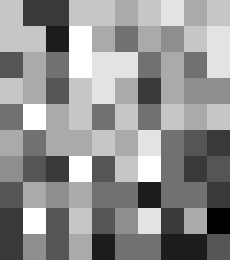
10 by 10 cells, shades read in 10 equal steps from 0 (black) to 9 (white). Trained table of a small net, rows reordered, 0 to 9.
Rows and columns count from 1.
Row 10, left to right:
2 5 3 6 1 4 4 1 1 3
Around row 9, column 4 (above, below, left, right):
6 6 3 3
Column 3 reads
2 1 4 3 6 6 2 5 3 3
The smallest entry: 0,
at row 9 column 10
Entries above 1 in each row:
10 9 10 10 10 10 10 9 9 7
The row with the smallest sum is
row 10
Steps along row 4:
down down up up down down up down same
